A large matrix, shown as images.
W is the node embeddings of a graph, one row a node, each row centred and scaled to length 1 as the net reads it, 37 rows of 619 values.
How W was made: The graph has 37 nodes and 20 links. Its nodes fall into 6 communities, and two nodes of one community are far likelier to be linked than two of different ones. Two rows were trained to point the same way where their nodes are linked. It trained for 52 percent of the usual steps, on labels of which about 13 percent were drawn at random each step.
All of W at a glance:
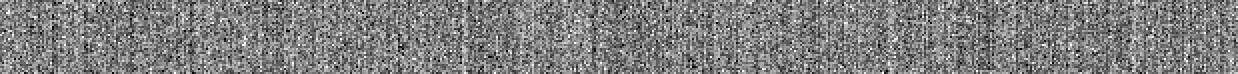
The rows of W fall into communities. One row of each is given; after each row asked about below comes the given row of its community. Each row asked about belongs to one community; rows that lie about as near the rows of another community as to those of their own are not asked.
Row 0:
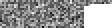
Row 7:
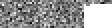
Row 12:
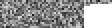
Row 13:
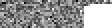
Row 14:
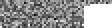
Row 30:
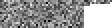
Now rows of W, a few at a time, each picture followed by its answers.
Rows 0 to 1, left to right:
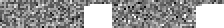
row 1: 13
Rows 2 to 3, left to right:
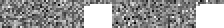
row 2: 12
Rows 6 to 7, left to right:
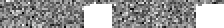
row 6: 0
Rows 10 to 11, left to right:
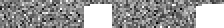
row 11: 30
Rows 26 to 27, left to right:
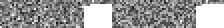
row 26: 7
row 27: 12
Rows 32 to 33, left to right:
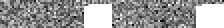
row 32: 0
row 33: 0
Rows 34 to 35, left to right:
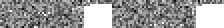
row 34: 30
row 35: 14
